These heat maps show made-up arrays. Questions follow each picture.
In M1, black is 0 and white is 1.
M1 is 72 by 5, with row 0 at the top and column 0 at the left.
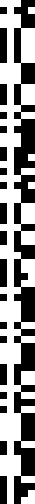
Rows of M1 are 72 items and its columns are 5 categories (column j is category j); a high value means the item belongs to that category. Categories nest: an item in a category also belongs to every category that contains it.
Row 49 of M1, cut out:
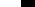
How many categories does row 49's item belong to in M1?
3
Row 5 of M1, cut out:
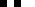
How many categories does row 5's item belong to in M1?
3
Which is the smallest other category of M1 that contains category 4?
1
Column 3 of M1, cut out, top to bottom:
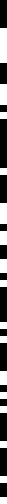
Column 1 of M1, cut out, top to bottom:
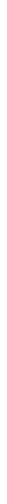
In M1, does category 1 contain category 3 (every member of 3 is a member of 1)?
yes
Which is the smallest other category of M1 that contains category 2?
0
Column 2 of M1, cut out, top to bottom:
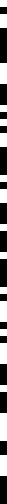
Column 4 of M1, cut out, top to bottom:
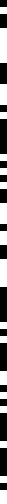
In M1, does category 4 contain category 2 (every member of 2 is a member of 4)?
no
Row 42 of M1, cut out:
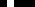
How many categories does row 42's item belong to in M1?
1
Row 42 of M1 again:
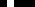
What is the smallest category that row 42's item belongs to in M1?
1
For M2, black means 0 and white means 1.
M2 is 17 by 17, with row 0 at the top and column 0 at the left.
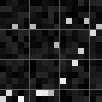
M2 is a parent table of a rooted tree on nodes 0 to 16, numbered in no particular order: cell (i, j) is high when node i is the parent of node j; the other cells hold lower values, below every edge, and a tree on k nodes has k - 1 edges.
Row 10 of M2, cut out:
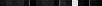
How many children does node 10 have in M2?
1
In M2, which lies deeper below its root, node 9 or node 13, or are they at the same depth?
the same depth
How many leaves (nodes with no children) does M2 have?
8
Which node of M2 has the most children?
15
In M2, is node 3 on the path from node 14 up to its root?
yes
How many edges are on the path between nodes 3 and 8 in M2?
5
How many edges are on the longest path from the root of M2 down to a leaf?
6
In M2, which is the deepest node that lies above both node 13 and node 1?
15
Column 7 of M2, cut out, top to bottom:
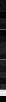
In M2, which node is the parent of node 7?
15
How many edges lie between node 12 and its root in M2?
6
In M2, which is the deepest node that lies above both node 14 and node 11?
3
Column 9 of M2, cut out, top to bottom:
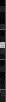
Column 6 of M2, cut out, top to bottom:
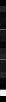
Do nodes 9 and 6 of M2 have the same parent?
no
